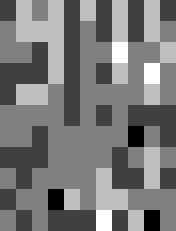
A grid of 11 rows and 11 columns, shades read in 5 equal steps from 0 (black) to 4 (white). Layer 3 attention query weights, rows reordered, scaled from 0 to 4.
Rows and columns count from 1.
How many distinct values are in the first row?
3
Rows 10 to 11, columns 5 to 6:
3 2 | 1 1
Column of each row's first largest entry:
2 2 8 10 2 1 1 10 7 5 7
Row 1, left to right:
1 3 2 3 1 3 1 3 1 3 1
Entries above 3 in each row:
0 0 1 1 0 0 0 0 0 0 1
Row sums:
22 24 24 21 23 17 18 19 20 22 18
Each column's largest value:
2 3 3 3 3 3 4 4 3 4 3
